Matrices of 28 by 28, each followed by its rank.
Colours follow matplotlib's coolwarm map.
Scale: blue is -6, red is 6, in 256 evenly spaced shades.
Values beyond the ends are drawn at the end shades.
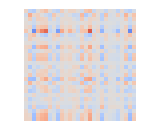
two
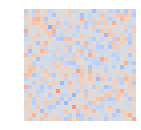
full rank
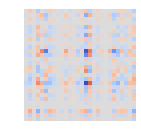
two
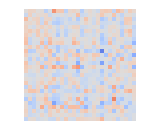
five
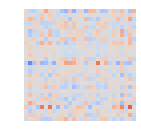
three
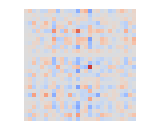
three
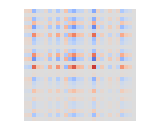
one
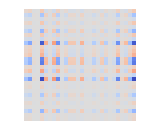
one
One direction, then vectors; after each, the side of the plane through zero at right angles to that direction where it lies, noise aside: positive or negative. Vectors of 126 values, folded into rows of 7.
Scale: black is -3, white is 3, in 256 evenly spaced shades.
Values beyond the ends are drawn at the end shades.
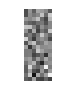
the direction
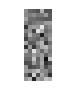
negative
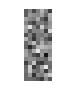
positive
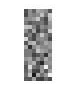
positive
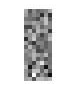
negative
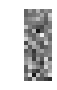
positive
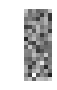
negative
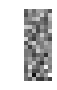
positive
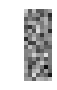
negative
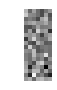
negative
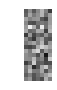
positive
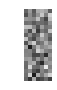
positive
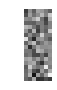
positive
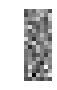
positive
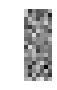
negative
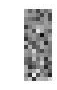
negative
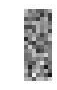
negative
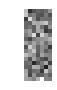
negative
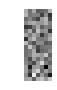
negative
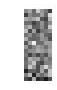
positive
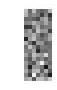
negative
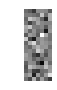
positive
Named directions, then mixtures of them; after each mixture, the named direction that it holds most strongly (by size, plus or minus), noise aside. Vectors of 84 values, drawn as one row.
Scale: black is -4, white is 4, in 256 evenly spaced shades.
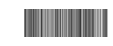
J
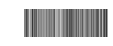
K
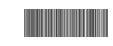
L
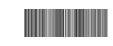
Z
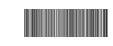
K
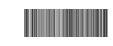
K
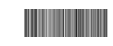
Z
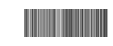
K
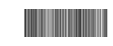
J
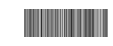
J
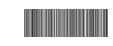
L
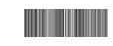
Z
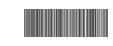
L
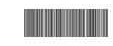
L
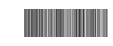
L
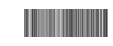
K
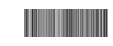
K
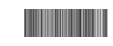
J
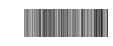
J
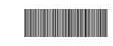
L
